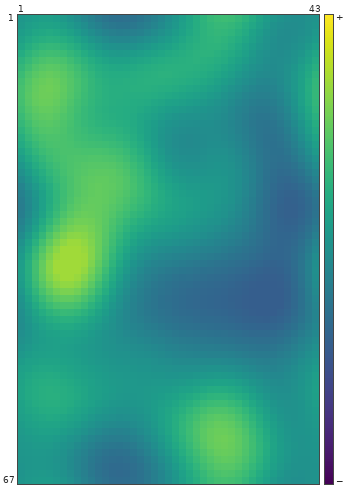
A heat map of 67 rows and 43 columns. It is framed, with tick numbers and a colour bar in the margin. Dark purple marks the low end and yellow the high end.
Ninth with the lowest average: middle right. Roughest part: middle left. Grain: smooth.
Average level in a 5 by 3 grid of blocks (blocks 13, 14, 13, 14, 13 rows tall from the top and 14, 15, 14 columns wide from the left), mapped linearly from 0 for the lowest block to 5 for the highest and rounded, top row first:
4 3 2
4 3 1
5 2 0
3 1 1
2 3 3
